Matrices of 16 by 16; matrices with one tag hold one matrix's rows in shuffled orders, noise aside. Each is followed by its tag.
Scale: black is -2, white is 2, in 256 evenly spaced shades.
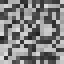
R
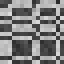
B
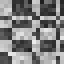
B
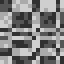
B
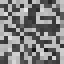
R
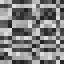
B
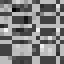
B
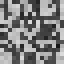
R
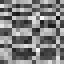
B
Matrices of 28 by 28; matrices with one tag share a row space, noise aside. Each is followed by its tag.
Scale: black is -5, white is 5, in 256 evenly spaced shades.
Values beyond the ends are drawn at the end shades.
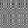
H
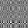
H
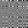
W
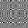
H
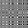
W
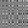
W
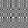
H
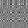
H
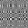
H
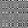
W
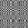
H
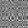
W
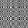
H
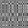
W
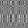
H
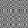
H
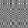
H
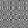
H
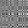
W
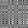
W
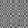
H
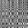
W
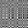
W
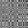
W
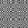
H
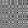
W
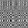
H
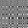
W
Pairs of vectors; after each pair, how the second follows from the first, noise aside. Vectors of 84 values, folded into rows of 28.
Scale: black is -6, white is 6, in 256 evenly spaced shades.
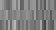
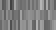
reversed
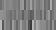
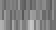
sign-scrambled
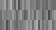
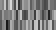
scaled up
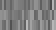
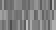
copied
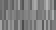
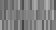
copied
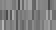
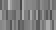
shuffled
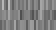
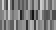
scaled up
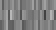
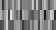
scaled up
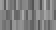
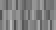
reversed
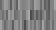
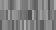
sign-scrambled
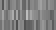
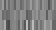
shuffled
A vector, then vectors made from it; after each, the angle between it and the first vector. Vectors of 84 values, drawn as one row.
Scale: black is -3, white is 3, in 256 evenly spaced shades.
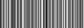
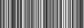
nearly parallel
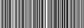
nearly opposite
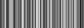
partly aligned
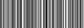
nearly parallel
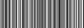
partly opposed
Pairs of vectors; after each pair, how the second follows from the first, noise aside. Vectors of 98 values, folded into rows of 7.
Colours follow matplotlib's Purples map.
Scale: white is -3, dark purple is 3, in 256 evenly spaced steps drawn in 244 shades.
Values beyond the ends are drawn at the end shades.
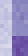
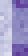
wrapped around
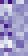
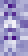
wrapped around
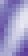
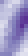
negated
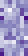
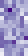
negated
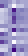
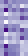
wrapped around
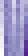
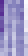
reversed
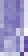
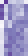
reversed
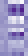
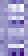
wrapped around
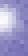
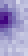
negated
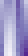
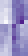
wrapped around
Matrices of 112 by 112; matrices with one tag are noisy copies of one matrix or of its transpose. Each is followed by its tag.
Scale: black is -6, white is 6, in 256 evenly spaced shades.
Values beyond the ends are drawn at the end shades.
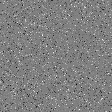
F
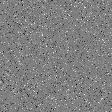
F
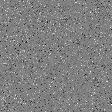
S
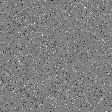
F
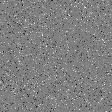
F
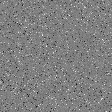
F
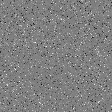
F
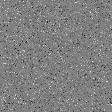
S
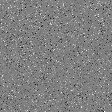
S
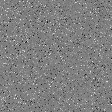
S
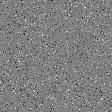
F
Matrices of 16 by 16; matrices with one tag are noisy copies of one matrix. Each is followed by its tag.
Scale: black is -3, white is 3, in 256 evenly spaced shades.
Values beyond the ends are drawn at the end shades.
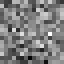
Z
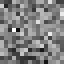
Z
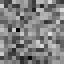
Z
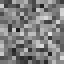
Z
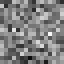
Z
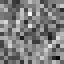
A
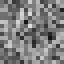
A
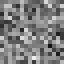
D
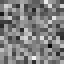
D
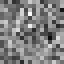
A
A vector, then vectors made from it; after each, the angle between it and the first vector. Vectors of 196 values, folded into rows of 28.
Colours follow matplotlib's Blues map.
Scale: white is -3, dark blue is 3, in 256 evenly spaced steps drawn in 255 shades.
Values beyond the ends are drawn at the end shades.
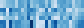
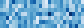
orthogonal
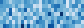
orthogonal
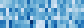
nearly parallel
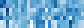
nearly opposite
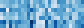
nearly parallel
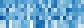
nearly opposite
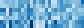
nearly parallel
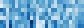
nearly parallel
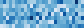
orthogonal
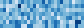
partly aligned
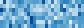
partly aligned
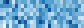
partly opposed
